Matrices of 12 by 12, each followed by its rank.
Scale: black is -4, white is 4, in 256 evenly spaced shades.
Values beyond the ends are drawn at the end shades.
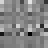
two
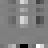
one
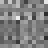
two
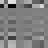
one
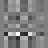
one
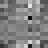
two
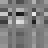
one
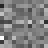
two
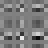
one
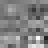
two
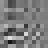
two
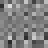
two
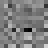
two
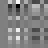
one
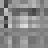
two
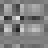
one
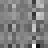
two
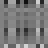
one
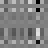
one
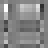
one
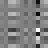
one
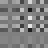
one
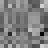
two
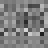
two
